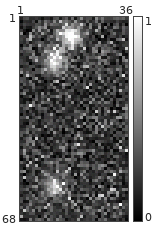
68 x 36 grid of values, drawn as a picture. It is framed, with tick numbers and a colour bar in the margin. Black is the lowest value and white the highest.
Ninth with the highest average: top middle. Slope: none. Average level on the scale: 30%. Histogram: skewed, a long tail of high values. Bumps: three. Stripes: none. Mirror symmetry: none.
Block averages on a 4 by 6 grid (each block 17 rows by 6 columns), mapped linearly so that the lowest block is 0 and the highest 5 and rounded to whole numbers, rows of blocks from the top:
025210 / 001000 / 100000 / 022011
